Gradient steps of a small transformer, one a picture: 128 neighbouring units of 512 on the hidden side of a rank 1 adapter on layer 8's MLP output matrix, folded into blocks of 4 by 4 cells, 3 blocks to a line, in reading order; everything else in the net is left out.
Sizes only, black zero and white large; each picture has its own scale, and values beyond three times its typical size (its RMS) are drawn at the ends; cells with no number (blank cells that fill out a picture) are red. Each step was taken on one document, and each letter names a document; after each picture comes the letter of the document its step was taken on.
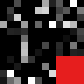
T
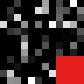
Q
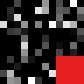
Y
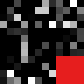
T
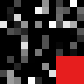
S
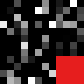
S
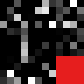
T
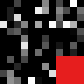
S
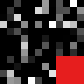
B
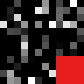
S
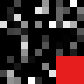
Y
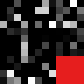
T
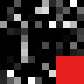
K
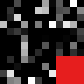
Q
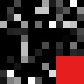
B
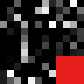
T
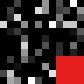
B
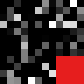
B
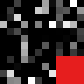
Q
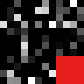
Y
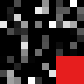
S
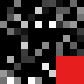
T
